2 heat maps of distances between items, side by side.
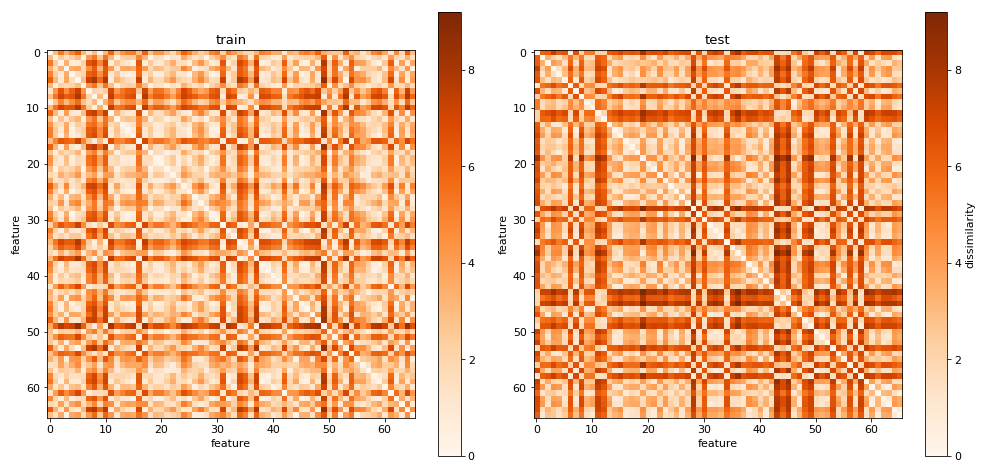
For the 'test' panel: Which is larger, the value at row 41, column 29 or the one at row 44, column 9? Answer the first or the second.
the second
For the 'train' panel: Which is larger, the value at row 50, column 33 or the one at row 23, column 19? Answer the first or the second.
the first
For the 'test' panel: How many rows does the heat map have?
66
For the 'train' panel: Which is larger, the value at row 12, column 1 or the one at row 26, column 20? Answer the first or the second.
the second
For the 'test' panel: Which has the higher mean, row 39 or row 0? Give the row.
0
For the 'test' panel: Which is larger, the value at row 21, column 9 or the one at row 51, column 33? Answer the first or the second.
the first
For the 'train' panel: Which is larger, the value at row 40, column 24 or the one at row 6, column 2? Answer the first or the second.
the first
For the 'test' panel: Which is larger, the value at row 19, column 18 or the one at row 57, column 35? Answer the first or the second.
the first
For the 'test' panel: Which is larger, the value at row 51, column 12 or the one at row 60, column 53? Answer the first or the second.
the second
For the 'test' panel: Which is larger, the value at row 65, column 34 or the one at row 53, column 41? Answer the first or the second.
the second
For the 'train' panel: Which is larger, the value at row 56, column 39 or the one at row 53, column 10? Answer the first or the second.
the second
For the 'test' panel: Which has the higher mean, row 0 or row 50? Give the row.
0
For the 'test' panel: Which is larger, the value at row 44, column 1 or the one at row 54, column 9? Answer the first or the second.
the first
